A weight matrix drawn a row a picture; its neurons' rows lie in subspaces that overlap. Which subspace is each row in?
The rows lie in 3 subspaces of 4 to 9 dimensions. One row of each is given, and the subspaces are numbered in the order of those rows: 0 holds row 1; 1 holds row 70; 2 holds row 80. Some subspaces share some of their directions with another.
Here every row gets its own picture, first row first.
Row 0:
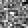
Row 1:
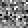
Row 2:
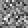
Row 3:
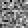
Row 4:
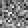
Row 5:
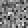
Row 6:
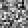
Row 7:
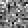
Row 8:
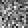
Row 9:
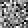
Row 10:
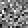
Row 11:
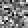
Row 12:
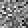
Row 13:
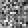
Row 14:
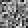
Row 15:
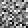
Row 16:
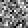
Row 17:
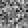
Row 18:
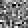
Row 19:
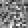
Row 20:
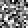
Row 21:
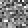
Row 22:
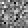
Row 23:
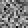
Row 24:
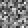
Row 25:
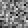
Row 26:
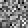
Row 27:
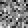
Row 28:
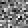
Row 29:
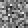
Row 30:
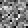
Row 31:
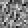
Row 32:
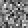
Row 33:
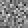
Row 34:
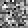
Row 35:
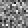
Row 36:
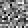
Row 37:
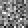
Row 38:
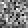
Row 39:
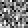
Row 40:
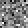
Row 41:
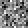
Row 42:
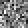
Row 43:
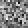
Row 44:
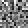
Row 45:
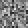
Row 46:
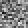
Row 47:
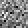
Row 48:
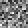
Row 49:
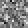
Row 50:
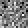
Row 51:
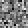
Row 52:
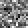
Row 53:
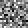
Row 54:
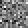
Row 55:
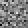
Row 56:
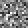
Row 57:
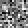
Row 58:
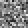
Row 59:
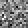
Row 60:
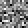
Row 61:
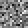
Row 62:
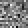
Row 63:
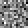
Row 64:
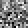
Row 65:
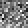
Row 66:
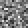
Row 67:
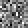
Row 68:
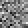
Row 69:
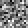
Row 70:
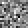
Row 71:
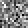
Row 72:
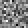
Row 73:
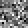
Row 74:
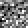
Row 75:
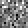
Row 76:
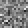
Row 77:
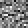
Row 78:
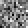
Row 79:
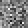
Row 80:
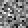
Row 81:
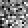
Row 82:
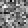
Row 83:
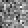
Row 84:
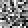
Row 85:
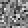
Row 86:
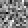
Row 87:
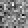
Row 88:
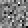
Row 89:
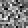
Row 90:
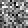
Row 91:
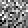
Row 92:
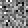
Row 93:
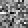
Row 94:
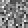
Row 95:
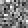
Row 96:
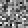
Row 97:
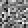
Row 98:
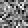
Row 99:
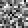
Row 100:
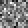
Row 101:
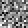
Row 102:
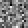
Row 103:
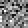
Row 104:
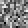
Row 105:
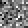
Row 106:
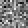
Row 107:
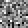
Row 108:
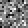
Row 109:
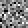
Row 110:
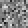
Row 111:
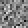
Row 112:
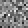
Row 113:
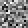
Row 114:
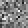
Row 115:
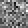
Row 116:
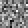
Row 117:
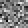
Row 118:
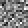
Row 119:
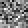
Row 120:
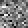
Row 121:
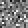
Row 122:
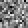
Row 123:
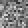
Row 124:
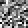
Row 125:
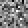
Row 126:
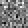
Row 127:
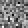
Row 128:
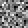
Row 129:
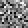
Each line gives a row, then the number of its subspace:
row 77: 2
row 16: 2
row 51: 2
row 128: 0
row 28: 1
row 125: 0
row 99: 0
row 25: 2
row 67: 0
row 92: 0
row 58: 1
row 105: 0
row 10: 1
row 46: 2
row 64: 0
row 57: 1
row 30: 2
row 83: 2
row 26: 2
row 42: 2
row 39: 2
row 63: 0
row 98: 2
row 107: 0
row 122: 2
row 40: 0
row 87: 2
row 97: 0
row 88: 2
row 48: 1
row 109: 0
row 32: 2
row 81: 2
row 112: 2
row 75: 1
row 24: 2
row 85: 1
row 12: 2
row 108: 2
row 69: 0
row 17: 0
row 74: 2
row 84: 2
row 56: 0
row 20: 0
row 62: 1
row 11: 0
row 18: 0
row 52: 2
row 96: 0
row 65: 0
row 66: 0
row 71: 2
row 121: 0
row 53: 2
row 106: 0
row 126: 1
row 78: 2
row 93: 0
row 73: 0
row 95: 2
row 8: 2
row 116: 0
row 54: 0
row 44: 2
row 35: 0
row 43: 2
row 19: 1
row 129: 0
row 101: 2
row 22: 1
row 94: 2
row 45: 2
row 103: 0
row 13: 0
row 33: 2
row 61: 0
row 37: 2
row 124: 0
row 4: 0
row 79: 2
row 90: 2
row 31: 1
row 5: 0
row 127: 2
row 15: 2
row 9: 0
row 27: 2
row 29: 2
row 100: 2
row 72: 0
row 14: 2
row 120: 2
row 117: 0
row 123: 2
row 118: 0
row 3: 0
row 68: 0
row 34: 1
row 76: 0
